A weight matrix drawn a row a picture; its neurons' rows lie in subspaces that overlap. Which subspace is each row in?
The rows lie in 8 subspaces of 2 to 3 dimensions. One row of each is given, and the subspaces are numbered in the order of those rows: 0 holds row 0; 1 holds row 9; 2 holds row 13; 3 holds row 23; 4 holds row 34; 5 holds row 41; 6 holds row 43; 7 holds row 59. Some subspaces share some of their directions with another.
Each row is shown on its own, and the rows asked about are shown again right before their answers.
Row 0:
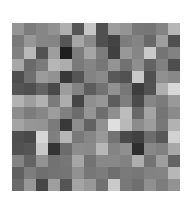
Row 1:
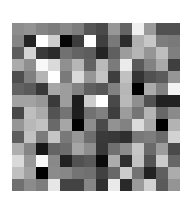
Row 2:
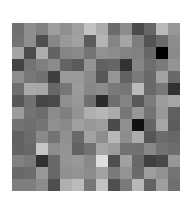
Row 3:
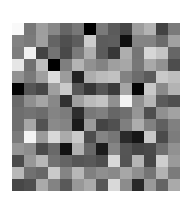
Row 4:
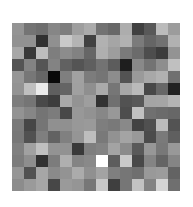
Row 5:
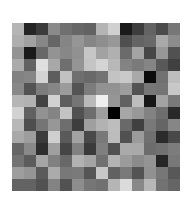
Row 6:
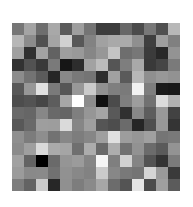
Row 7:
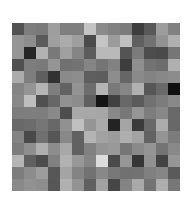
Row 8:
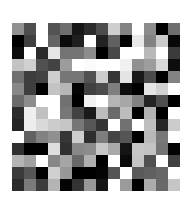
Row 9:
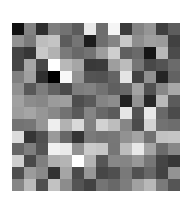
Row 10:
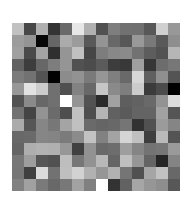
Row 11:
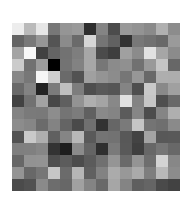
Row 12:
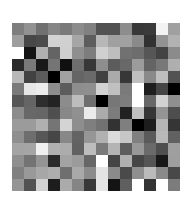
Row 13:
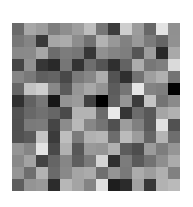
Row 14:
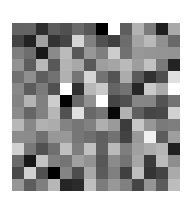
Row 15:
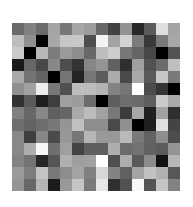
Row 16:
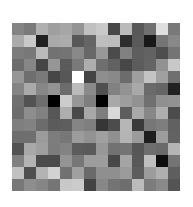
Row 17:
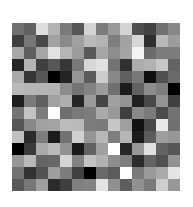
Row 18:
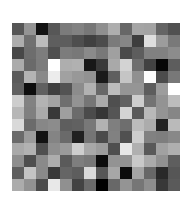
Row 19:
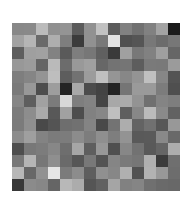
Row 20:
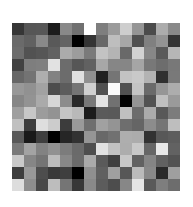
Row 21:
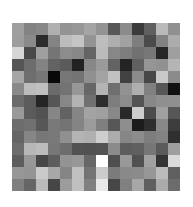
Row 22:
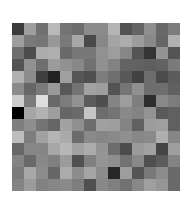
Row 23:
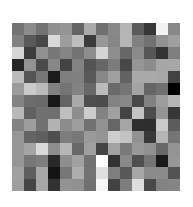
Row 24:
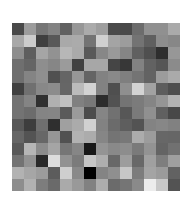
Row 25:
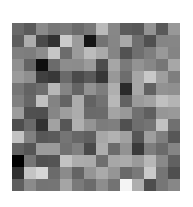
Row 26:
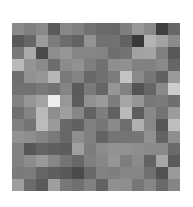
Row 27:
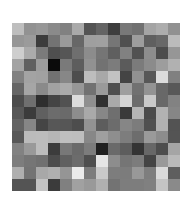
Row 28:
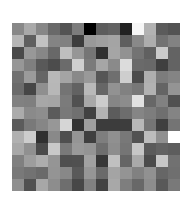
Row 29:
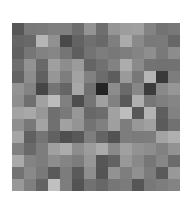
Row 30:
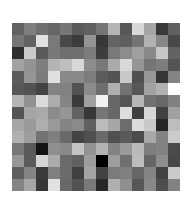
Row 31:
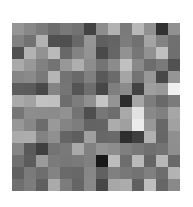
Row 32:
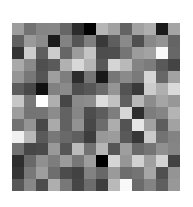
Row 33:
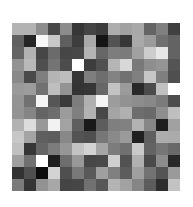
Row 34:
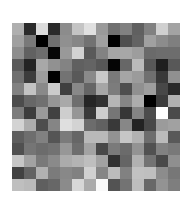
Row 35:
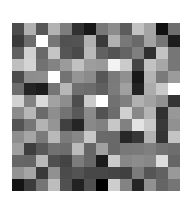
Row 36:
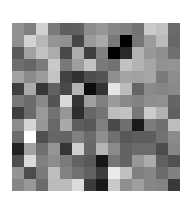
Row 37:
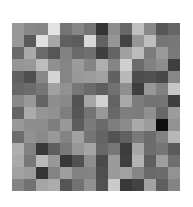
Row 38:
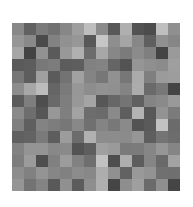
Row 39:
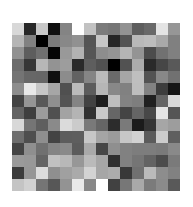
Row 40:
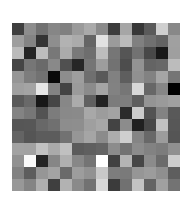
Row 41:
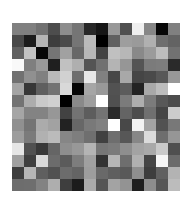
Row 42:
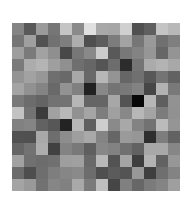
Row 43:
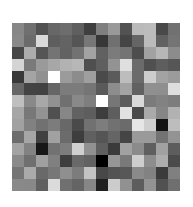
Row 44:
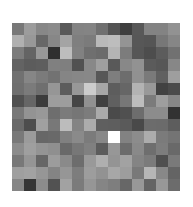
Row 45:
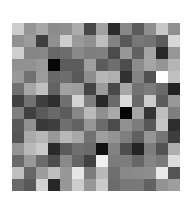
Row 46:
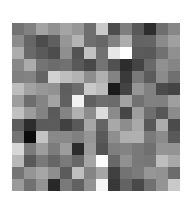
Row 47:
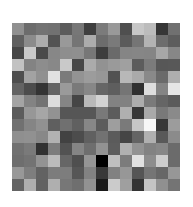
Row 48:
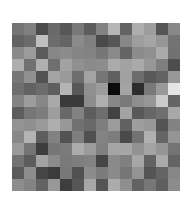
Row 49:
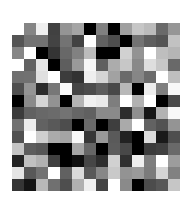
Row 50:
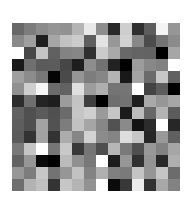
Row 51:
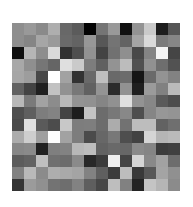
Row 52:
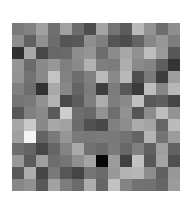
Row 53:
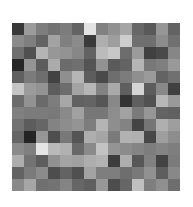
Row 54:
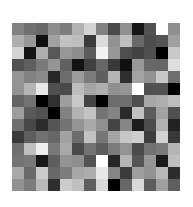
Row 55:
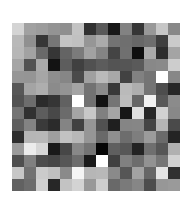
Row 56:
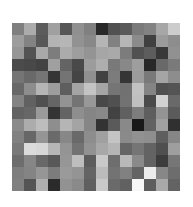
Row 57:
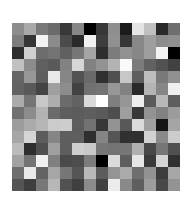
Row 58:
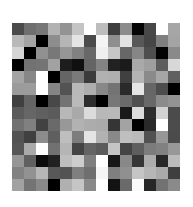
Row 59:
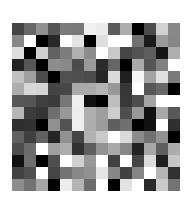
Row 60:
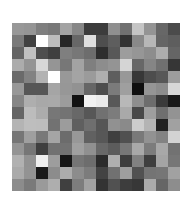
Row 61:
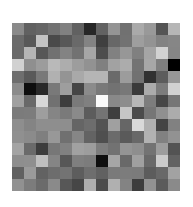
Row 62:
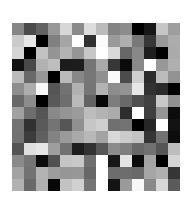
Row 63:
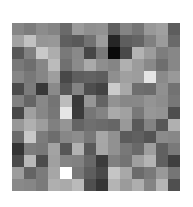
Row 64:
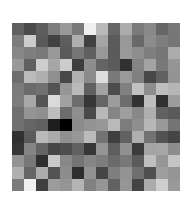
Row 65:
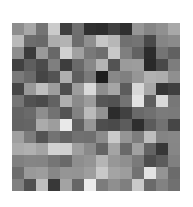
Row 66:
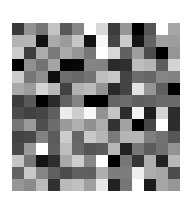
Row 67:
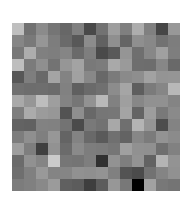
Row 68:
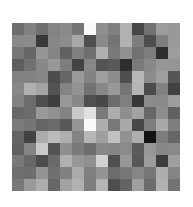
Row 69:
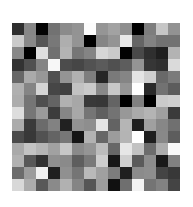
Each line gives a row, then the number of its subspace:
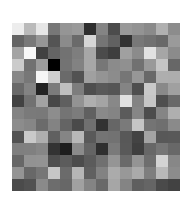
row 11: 1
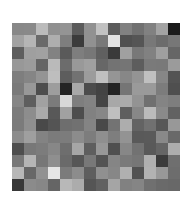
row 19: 5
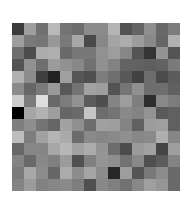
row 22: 1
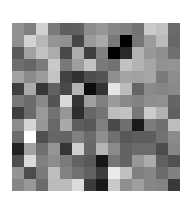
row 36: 5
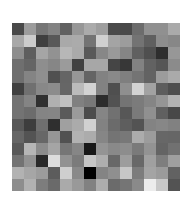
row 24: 3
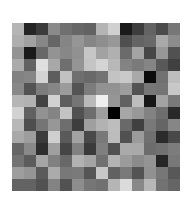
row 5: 2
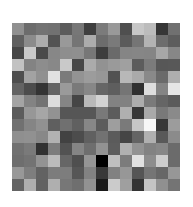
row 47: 3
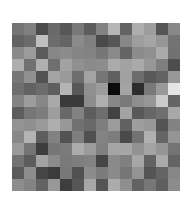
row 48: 5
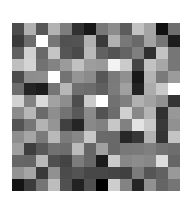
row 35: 4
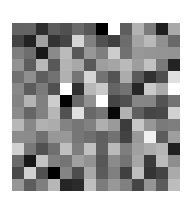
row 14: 5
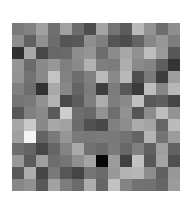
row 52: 4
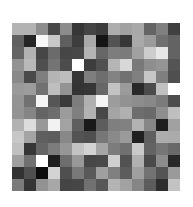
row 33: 3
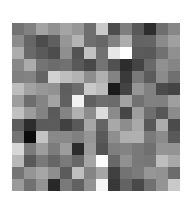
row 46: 5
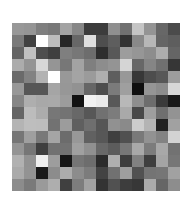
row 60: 7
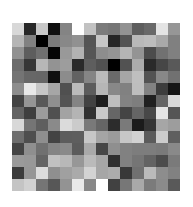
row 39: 4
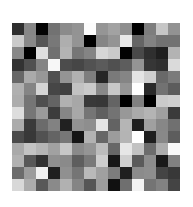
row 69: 6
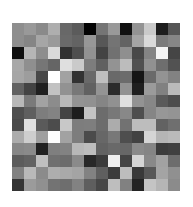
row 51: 1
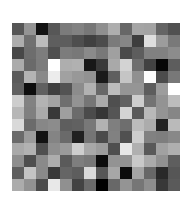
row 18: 6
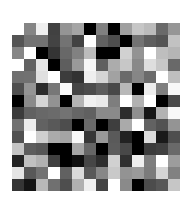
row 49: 1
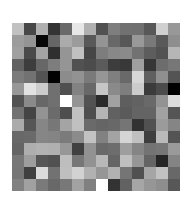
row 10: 4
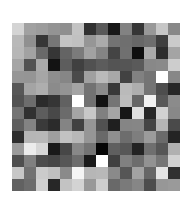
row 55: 6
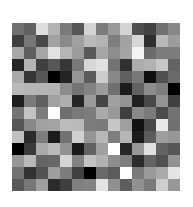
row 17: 6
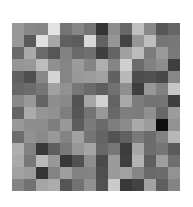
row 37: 7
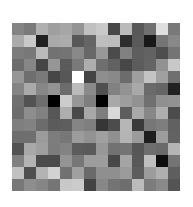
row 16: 5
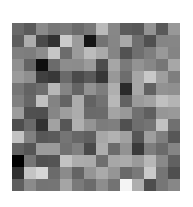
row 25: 7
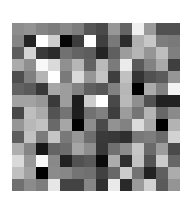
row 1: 7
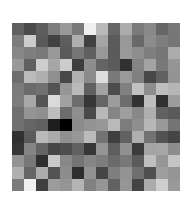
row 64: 3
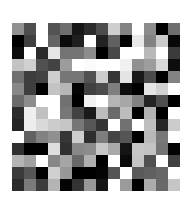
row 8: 6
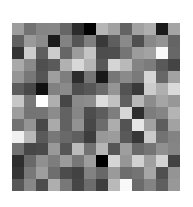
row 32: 7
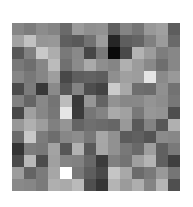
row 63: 5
